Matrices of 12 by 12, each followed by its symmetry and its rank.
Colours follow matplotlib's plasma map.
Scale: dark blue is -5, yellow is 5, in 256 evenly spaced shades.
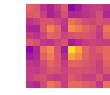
symmetric, rank two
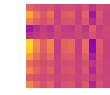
neither, rank one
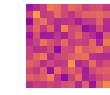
neither, full rank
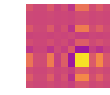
symmetric, rank one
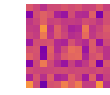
neither, rank two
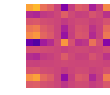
neither, rank one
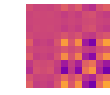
symmetric, rank one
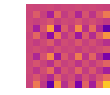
symmetric, rank one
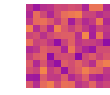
neither, full rank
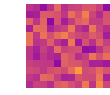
neither, full rank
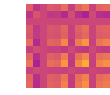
symmetric, rank one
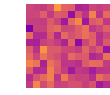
neither, full rank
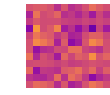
neither, rank two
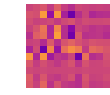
neither, rank two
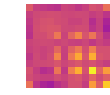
symmetric, rank two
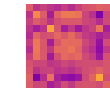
symmetric, rank two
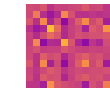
symmetric, rank two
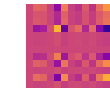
neither, rank one
